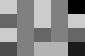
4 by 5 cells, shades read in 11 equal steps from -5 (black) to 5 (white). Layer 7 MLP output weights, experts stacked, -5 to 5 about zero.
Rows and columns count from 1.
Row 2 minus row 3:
-4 0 4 0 4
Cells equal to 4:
0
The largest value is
3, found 5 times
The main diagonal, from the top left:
3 0 -1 2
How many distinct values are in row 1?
3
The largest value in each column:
3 0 3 2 3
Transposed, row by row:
3 -1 3 -2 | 0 0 0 0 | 3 3 -1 2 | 0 0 0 2 | -5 3 -1 -4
